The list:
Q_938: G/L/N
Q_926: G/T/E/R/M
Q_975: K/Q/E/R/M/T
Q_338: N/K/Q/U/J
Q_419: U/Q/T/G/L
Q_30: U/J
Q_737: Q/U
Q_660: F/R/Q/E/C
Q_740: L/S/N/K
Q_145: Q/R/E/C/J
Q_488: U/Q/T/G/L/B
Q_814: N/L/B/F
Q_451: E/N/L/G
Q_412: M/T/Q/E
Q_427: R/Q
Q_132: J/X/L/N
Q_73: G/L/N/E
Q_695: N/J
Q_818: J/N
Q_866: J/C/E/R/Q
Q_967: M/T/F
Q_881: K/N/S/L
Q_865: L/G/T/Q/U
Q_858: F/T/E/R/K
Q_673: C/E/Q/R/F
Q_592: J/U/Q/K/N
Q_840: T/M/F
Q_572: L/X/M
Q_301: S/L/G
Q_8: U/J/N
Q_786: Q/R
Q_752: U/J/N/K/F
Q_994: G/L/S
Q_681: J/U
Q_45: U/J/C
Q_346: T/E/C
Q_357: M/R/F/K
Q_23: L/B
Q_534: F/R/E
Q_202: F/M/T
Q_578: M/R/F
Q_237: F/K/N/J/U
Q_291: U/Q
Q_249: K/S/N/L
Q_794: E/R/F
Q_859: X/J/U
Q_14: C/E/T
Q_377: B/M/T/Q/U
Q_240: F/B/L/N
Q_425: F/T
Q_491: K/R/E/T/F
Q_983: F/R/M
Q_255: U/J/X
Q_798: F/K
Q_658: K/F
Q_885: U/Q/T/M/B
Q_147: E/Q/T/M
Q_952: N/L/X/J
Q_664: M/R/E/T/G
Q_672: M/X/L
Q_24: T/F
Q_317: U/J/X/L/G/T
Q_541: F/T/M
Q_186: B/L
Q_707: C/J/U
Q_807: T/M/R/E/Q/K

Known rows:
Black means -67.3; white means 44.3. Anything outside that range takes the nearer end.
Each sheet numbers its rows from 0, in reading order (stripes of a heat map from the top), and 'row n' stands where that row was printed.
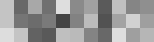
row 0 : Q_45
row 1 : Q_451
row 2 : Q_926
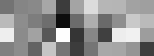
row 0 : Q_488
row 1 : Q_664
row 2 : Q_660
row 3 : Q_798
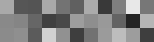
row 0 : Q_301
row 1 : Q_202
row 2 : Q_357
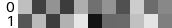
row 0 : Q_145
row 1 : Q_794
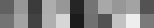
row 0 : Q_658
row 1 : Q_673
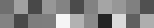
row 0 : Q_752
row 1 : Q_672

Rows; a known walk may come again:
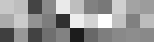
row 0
Q_983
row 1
Q_885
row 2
Q_491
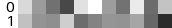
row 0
Q_572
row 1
Q_740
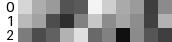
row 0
Q_818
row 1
Q_541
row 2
Q_881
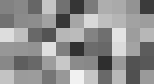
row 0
Q_798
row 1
Q_488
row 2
Q_926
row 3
Q_858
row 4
Q_249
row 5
Q_132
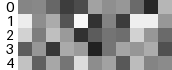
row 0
Q_202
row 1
Q_660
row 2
Q_807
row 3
Q_658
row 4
Q_45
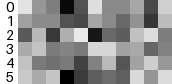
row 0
Q_147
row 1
Q_975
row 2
Q_794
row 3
Q_240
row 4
Q_451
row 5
Q_412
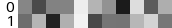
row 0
Q_672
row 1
Q_578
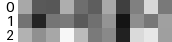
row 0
Q_301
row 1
Q_419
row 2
Q_786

